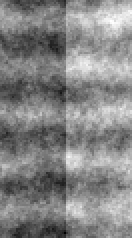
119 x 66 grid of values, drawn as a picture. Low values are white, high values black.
Ninth with the lowest average: top right. Stripes: horizontal, repeating 5 times. Lone odd cells: none. Seam: vertical, 50% of the way across, the left part higher. Histogram: bell-shaped.
